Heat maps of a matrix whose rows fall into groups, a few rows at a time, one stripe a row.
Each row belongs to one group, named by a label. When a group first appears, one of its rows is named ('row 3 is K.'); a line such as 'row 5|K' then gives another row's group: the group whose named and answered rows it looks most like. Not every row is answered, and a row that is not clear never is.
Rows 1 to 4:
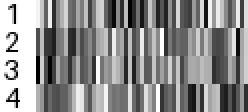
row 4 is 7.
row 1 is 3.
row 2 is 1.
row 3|1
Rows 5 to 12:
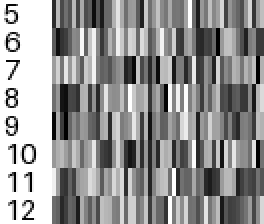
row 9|1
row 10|3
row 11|7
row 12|1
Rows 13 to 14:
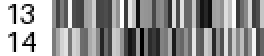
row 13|7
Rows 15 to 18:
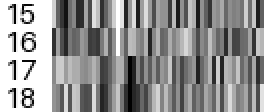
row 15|7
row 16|1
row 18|3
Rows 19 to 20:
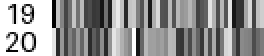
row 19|1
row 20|7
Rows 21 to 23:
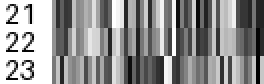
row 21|7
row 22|7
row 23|3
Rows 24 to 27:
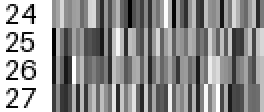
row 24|3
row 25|1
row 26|1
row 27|1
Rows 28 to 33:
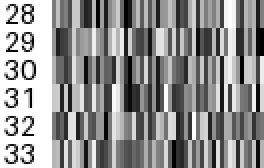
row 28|3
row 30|3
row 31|3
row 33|3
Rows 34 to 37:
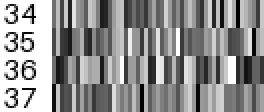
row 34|3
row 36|7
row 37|1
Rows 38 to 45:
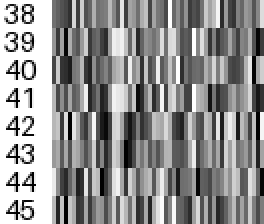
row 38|1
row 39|7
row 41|7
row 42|3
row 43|3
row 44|7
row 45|7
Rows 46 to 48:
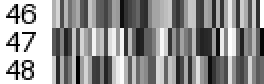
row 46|3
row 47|7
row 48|7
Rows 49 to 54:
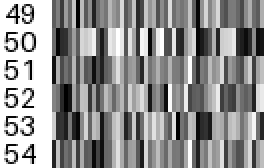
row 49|1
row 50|7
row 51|1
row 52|1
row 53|7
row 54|1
